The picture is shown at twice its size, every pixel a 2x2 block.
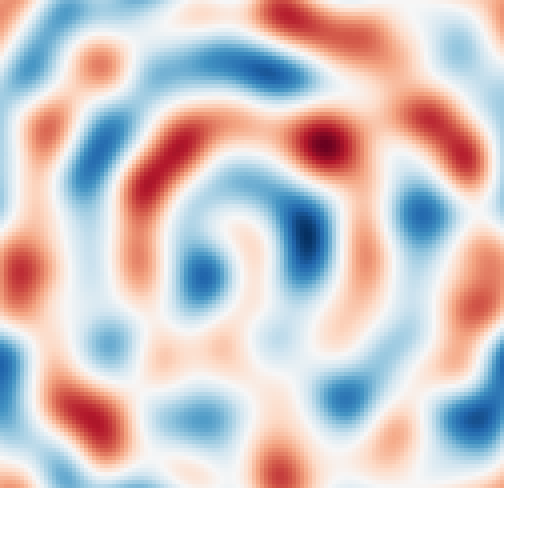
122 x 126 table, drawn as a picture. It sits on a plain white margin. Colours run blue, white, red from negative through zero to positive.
Histogram: bell-shaped. Odd rows or columns: none. Seam: none. Grain: smooth. Lone odd cells: none. Ninth with the lowest average: centre. Rings: centred on the centre.
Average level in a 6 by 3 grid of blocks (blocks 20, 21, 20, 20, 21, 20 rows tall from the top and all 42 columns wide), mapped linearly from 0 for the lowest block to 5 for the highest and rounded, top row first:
123
245
302
404
221
331
